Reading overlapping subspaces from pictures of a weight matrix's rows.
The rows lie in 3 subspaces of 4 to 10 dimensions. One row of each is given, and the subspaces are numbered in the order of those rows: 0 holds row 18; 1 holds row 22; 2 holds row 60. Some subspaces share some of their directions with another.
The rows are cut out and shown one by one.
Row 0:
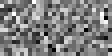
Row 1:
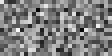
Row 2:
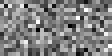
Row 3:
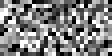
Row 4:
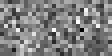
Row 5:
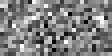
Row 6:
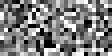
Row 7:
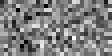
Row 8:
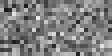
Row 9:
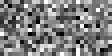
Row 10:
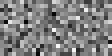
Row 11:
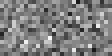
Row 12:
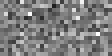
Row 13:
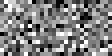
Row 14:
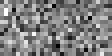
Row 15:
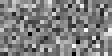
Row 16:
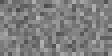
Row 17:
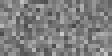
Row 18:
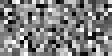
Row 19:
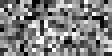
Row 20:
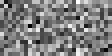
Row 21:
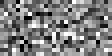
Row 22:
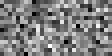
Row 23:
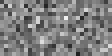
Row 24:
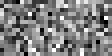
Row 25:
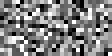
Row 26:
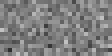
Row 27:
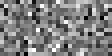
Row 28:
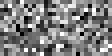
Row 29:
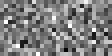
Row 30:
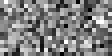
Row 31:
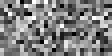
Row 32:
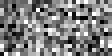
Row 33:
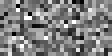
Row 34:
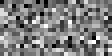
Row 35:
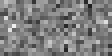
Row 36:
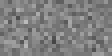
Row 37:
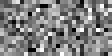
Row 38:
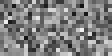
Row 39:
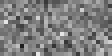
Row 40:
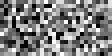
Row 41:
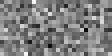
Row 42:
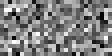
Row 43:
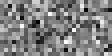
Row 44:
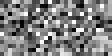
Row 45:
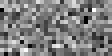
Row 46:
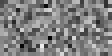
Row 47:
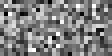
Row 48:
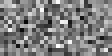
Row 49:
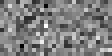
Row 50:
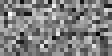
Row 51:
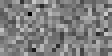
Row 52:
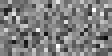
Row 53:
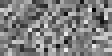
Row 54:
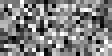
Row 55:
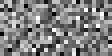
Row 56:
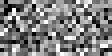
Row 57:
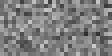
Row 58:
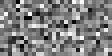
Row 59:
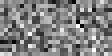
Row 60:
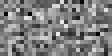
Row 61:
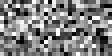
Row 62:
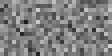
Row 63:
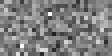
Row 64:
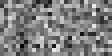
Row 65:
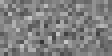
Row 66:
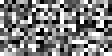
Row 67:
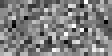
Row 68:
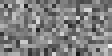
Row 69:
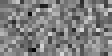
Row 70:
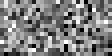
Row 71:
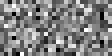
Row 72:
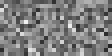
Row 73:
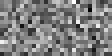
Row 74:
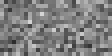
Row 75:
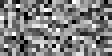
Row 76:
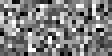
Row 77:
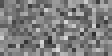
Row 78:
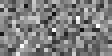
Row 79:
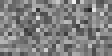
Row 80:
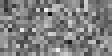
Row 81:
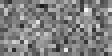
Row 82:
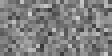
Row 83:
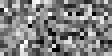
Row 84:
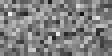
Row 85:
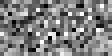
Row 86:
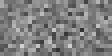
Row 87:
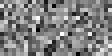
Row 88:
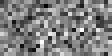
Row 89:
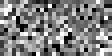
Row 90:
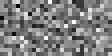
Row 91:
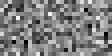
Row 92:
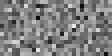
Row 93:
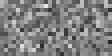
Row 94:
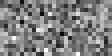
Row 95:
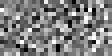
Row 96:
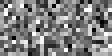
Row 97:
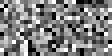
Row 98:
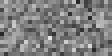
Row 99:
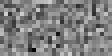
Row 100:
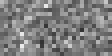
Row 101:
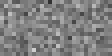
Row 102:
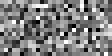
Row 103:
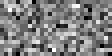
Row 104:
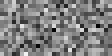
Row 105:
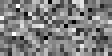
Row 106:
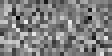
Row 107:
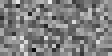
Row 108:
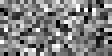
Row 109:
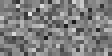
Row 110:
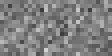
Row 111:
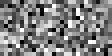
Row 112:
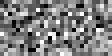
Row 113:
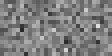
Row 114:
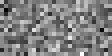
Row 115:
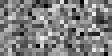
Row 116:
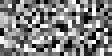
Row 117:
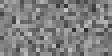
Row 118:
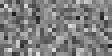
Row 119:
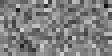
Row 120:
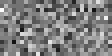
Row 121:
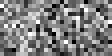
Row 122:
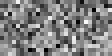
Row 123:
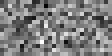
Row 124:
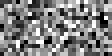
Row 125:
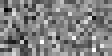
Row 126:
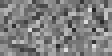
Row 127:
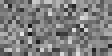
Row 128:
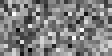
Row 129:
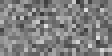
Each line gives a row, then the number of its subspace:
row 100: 2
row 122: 1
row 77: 1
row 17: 1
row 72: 0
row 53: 0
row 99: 2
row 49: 1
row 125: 0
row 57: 2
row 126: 0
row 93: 2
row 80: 0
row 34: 0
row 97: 0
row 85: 2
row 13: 1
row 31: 2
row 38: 0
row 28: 0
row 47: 2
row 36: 0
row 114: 0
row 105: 2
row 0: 0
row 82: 2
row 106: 0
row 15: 1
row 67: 1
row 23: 0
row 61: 2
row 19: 1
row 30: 1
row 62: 0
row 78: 1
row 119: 2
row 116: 0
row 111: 0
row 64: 2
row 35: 1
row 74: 1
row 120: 0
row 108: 0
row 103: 1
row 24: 1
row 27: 0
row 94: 0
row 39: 0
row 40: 0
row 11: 1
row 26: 1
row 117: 1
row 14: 0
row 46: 2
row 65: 2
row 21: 2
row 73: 1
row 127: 1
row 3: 0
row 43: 1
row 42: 0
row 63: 0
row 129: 1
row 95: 0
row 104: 1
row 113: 1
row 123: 2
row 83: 1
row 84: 2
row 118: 0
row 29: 0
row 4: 1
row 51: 2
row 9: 1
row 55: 0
